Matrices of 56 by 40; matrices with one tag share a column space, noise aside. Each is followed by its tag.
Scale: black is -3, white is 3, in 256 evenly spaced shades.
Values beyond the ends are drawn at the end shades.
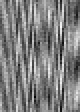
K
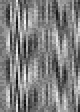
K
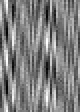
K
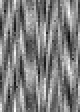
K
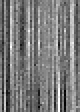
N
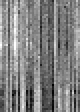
N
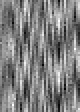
K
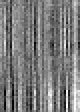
N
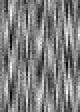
K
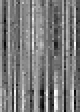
N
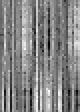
N
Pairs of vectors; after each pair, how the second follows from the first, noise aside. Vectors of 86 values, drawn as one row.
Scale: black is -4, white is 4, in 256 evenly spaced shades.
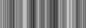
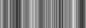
wrapped around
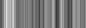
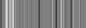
partly zeroed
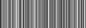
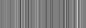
partly zeroed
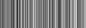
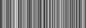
wrapped around
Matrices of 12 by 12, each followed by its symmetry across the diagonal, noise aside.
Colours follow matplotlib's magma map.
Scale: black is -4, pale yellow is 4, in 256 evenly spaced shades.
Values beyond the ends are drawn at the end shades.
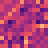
symmetric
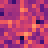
symmetric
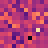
antisymmetric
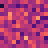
neither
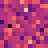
antisymmetric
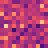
neither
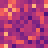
symmetric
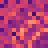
symmetric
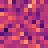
antisymmetric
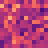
neither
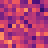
antisymmetric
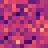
neither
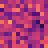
neither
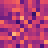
antisymmetric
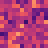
antisymmetric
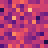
neither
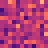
antisymmetric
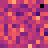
neither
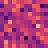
antisymmetric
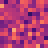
antisymmetric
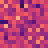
symmetric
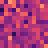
neither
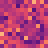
symmetric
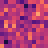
neither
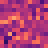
neither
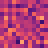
antisymmetric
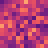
symmetric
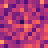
symmetric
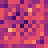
symmetric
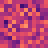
symmetric
